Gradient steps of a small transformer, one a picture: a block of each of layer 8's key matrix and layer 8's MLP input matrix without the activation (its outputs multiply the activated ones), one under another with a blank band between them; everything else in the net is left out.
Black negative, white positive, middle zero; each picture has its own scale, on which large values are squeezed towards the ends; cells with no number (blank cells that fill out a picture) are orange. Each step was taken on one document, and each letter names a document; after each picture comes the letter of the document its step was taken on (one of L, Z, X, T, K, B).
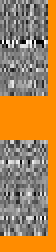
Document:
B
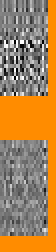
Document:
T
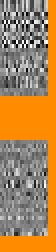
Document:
B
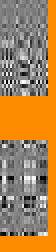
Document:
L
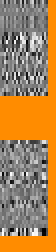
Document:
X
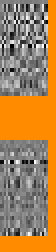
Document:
B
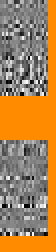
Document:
L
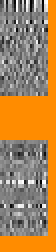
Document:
T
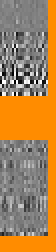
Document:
L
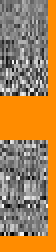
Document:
L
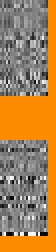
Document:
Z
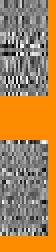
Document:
X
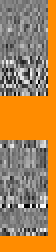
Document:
L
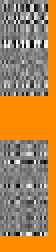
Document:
B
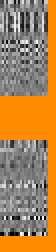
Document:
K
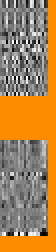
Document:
X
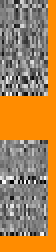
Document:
Z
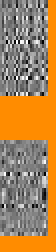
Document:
X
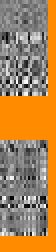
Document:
Z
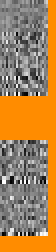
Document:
Z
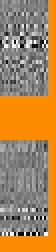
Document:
K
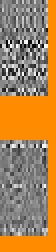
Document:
T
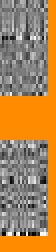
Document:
Z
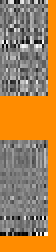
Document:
K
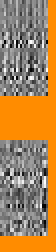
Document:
T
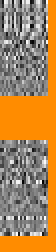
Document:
X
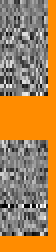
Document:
L
